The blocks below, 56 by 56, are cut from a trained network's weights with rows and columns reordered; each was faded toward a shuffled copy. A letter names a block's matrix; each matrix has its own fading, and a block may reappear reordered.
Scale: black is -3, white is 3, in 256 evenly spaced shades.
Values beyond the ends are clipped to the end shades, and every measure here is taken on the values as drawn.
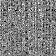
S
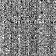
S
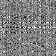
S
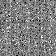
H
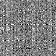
S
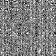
S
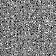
H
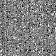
H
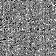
H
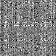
S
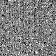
H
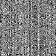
S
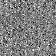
H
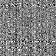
S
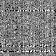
S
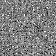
H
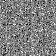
H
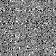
H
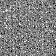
H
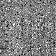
H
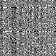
S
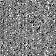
H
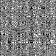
S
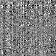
S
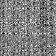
S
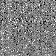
H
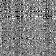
S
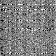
S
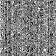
S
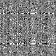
S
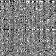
S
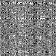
S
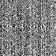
S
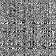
S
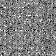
H
